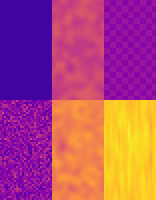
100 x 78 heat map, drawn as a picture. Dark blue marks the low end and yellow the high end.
It is made of 2 by 3 panels. Panel 1,1: very low, flat. Panel 1,2: middling, blotchy, faint in contrast. Panel 1,3: low, checkered, faint in contrast. Panel 2,1: low, fine-grained. Panel 2,2: high, blotchy, faint in contrast. Panel 2,3: very high, streaked downward, faint in contrast.
